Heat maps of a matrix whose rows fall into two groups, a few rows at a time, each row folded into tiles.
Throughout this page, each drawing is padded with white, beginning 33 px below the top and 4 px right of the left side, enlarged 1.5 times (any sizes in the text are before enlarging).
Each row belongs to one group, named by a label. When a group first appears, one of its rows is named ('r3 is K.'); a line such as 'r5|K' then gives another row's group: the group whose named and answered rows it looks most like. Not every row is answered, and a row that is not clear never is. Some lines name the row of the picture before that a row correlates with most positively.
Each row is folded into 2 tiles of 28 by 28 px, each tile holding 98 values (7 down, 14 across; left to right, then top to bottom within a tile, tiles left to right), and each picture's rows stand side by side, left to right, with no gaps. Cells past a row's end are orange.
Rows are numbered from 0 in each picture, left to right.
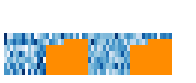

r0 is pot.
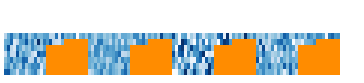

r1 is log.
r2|log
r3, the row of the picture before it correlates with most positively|1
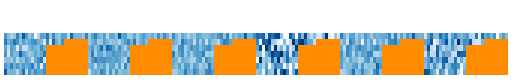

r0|pot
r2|log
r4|log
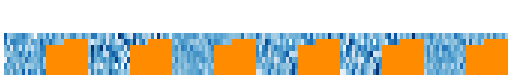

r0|pot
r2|pot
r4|log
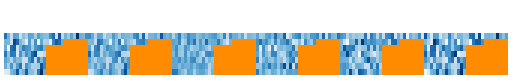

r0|log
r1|log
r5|log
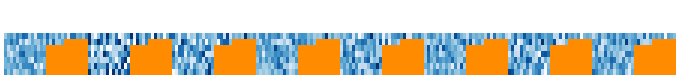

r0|pot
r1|pot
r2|log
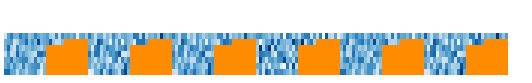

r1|log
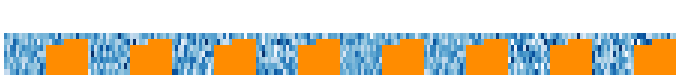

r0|log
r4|pot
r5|log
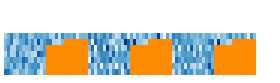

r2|pot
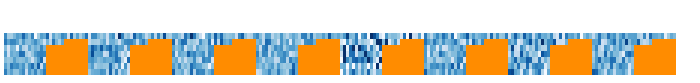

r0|pot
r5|pot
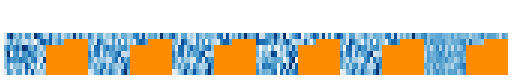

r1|log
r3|pot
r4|log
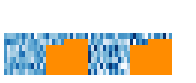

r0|pot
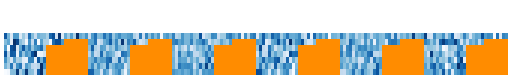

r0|log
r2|pot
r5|pot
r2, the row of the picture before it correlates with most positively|0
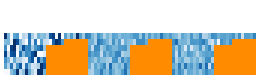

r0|log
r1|log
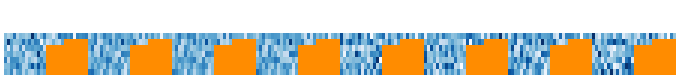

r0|pot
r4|pot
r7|pot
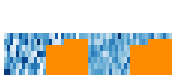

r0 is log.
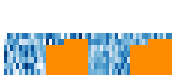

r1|pot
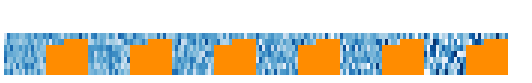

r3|pot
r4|pot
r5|log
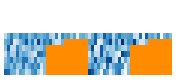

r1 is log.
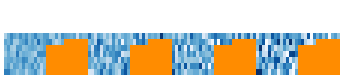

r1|log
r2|pot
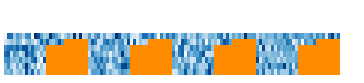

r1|pot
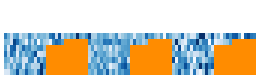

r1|pot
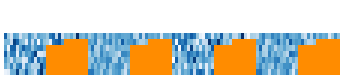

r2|pot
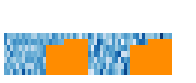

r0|pot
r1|log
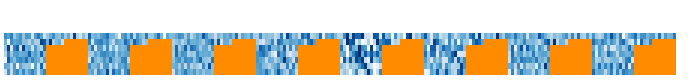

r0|pot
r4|pot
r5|log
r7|pot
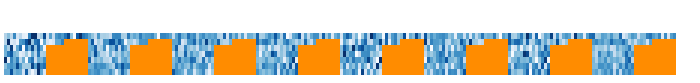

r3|pot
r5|pot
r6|pot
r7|pot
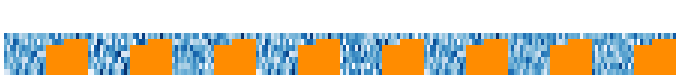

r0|log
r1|log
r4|pot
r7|pot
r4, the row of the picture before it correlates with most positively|5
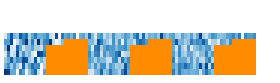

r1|log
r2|pot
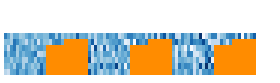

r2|pot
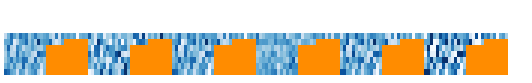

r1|log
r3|pot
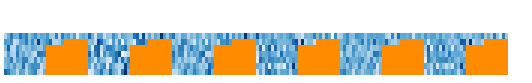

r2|log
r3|pot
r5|pot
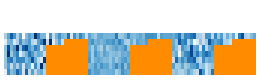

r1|pot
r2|pot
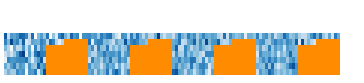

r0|pot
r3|pot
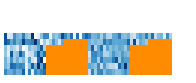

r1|pot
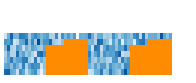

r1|log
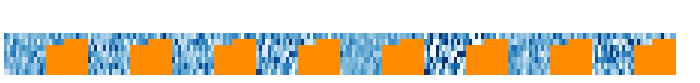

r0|log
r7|pot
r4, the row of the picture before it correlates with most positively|1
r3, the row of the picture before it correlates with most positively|0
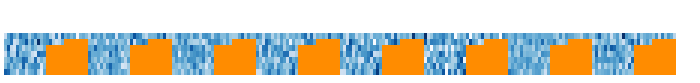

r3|log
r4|log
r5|pot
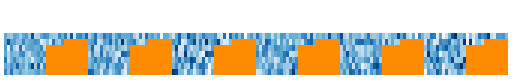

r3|log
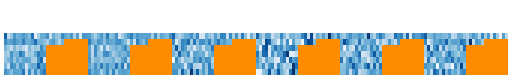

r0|pot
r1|pot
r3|log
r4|pot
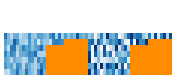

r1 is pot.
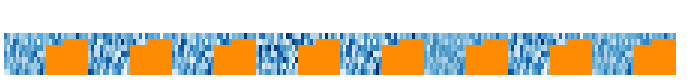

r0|log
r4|log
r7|log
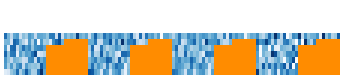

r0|log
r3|pot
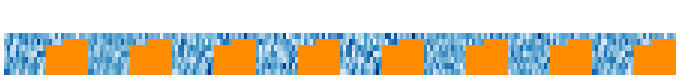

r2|log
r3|pot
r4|log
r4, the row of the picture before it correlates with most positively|0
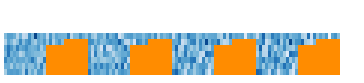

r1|pot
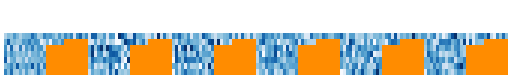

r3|pot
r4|log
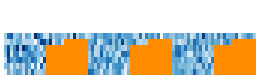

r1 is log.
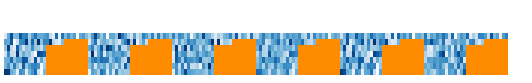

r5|pot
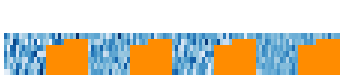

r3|log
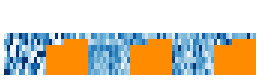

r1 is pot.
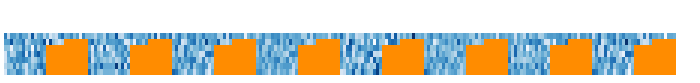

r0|pot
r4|log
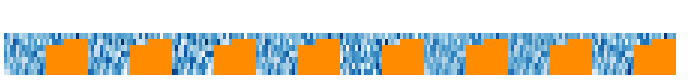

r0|log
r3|log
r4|pot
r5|log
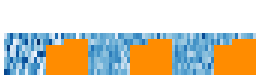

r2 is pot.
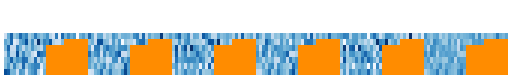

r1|log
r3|log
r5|log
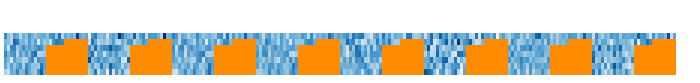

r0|log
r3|log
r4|pot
